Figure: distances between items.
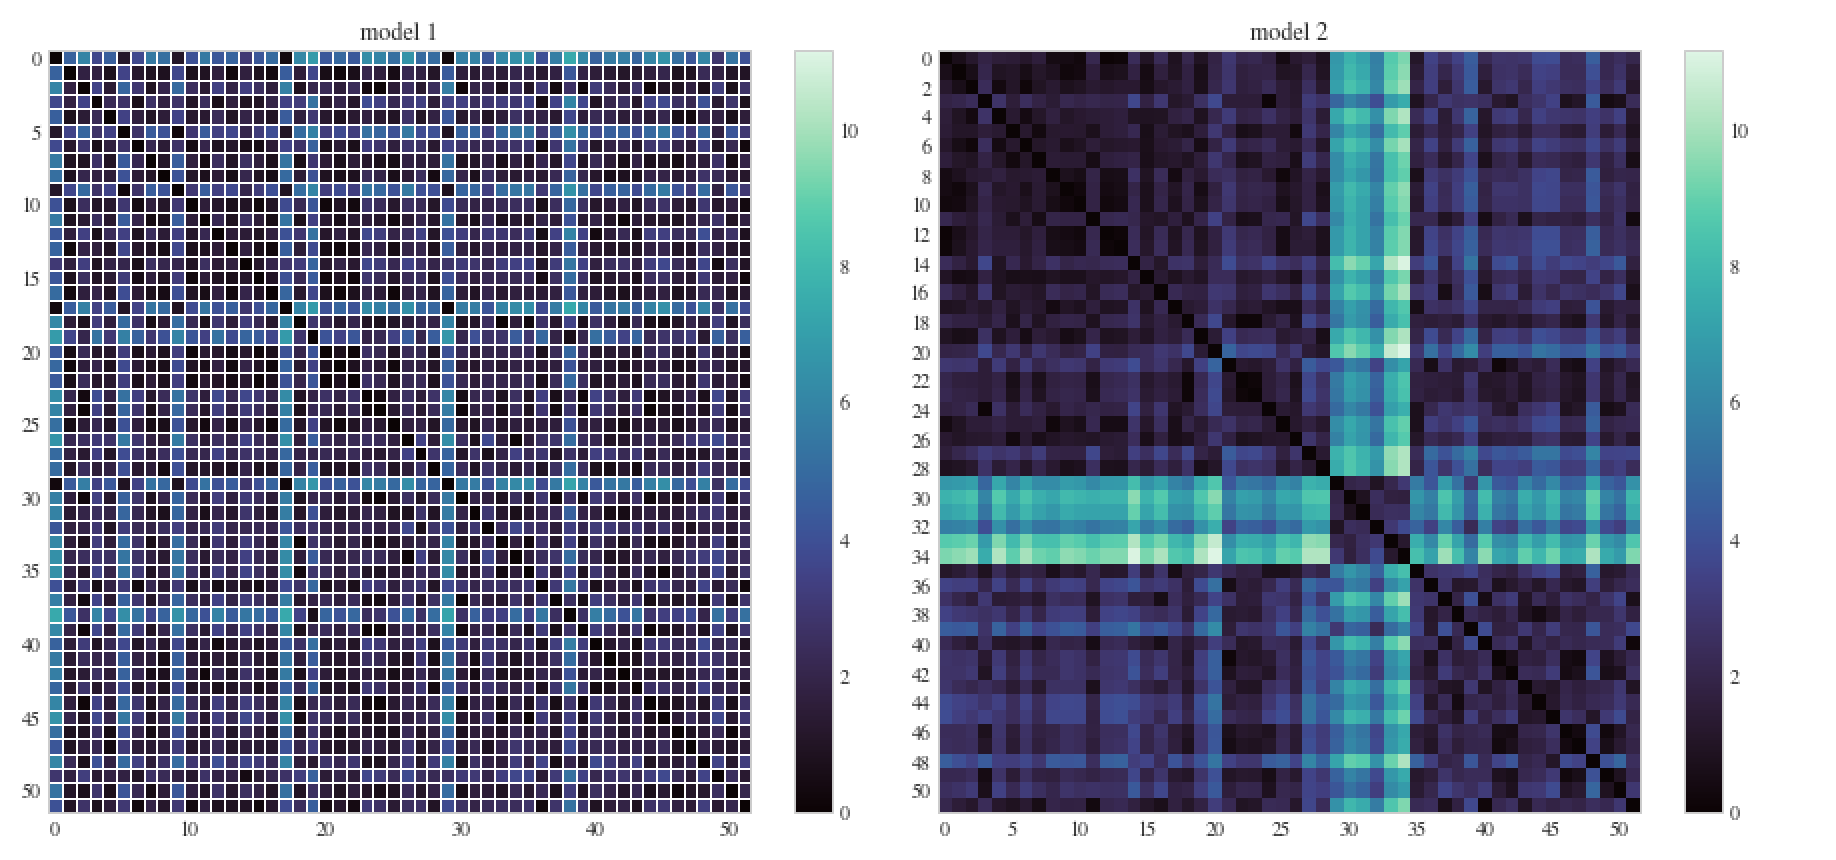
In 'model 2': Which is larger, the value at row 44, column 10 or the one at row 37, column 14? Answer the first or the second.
the first
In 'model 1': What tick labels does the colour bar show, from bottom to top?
0, 2, 4, 6, 8, 10
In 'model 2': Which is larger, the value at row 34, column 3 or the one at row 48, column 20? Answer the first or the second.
the first
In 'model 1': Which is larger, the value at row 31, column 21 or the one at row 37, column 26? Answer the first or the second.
the second
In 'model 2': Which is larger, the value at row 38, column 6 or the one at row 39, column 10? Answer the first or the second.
the second
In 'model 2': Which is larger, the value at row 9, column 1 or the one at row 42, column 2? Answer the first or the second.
the second
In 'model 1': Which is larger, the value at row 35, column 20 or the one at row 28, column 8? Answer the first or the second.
the first
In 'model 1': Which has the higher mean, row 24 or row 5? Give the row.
5
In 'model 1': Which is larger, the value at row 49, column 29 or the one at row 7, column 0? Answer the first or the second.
the second
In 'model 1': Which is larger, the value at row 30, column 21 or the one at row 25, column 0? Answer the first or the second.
the second
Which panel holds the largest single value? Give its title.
model 2
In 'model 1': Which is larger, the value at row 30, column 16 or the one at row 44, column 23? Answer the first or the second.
the first
